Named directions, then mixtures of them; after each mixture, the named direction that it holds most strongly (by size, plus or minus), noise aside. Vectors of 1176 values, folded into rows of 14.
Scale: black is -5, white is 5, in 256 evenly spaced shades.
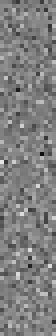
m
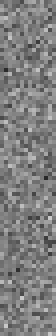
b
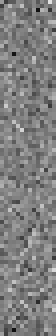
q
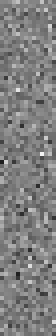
m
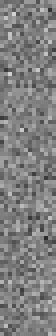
b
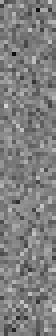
q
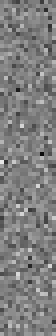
m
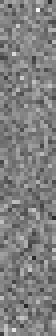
q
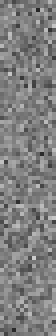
q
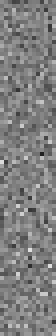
m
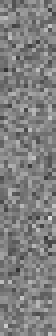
b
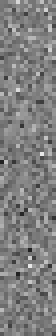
m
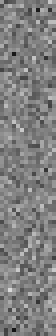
q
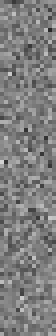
b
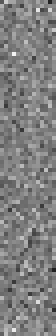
q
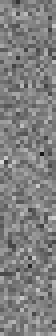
m
